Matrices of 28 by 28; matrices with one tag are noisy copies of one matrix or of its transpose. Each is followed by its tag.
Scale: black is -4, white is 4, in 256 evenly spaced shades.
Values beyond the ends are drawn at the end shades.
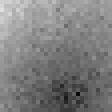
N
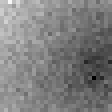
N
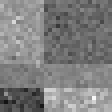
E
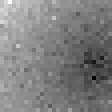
N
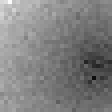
N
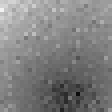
N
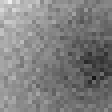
N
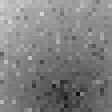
N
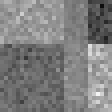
E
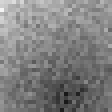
N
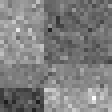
E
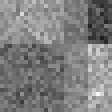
E
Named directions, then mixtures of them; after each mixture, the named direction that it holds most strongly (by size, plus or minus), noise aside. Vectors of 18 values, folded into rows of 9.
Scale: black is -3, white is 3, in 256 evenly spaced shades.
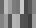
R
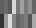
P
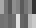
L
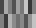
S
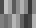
R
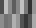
R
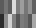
P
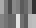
L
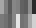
L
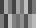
S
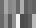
R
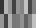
S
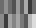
S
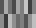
S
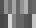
P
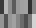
S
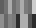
L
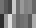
P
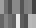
L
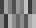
S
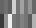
P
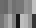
L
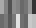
L
